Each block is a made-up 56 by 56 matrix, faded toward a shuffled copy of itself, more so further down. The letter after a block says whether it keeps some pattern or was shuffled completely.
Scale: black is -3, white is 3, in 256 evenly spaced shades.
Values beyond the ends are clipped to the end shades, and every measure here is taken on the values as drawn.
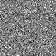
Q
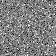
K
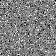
K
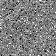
Q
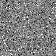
Q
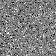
K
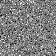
Q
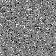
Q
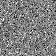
Q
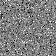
K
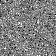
K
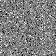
K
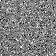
Q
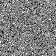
K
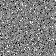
K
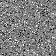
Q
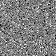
K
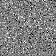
Q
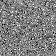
K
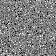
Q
